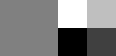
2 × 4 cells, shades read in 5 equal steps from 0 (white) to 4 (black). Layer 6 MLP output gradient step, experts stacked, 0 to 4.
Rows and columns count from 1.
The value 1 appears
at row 1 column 4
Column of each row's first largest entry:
1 3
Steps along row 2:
same up down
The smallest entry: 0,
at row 1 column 3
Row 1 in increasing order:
0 1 2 2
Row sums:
5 11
